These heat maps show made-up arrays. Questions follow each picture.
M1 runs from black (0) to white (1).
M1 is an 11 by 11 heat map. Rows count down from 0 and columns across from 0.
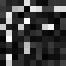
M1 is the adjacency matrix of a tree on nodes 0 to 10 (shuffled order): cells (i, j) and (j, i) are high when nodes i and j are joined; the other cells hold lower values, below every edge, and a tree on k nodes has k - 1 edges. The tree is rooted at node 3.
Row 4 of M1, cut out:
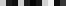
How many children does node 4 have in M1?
3
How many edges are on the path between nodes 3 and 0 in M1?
2
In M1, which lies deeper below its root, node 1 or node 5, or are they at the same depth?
node 5
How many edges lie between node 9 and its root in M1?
2
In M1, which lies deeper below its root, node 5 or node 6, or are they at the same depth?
the same depth
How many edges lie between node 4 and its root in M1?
1
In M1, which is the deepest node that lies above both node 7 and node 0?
4
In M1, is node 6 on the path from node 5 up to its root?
no
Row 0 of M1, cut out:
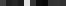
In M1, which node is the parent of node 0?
4
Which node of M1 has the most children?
1
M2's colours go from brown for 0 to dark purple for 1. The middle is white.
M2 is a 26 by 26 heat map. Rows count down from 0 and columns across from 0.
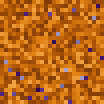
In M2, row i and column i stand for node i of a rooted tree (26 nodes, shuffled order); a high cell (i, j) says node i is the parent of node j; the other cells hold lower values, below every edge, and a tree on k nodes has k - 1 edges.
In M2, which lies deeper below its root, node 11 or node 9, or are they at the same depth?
node 11
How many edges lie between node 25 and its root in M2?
2
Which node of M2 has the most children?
19
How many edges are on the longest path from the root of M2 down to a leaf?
17
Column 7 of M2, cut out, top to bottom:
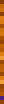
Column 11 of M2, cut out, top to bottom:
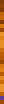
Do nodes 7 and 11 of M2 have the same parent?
yes
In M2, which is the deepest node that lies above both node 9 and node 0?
23
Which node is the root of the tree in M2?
8
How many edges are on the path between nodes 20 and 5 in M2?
2
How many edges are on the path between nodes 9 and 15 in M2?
5
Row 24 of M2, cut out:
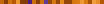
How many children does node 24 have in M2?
2
